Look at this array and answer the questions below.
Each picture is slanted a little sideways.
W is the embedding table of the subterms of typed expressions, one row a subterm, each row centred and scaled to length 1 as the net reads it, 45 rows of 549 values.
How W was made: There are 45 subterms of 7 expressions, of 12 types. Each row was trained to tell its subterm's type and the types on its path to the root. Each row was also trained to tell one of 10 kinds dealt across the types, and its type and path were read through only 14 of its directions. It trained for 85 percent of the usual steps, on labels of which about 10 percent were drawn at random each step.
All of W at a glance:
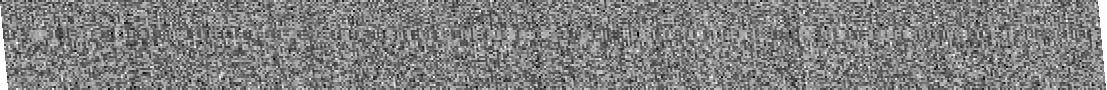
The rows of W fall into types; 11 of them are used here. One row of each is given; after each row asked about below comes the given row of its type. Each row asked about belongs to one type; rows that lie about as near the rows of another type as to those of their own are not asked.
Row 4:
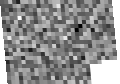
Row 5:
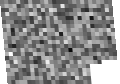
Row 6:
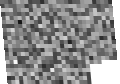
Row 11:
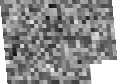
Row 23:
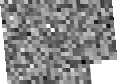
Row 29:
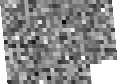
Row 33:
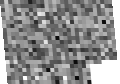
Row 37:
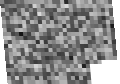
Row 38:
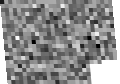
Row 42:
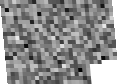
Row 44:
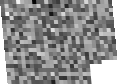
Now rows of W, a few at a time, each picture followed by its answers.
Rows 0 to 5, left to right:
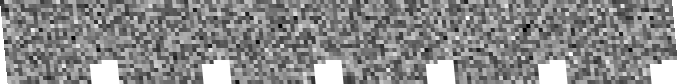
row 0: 4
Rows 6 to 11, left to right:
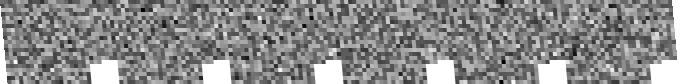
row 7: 38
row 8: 42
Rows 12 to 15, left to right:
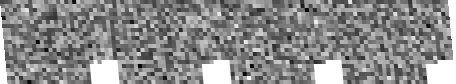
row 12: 6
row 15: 42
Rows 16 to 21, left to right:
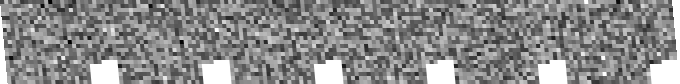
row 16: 5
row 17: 42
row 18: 5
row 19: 37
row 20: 6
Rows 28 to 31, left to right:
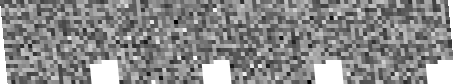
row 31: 5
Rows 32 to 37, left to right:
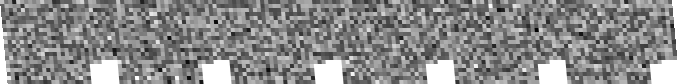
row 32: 44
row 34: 37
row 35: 38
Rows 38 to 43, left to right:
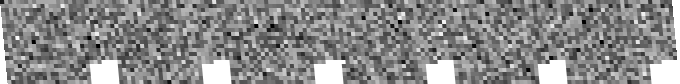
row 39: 6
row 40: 11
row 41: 33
